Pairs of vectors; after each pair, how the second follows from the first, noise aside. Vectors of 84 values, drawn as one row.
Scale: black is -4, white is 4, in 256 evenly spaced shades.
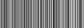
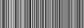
reversed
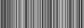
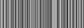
shuffled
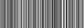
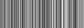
sign-scrambled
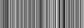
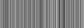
shrunk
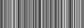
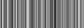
shuffled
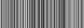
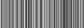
sign-scrambled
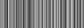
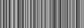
reversed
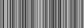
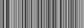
sign-scrambled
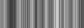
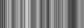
reversed
